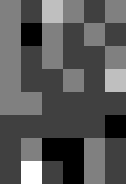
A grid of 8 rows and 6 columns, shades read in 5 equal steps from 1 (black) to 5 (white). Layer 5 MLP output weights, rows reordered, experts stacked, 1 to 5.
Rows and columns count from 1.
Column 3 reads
4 3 3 2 2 2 1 2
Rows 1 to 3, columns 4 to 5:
3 2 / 2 3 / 2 2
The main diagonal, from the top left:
3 1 3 3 2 1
